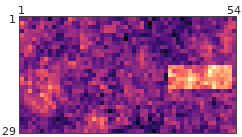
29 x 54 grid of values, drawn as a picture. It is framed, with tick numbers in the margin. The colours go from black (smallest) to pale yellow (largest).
Ninth with the highest average: middle right. Stripes: none. Odd patch: higher, in the middle right. Grain: blotchy.
